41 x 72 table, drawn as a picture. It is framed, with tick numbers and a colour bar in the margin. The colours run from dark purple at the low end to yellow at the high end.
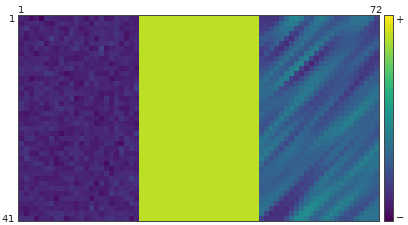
The table splits into one row of 3 panels. Panel 1,1: very low, fine-grained, faint in contrast. Panel 1,2: very high, flat. Panel 1,3: low, slanting up to the right.
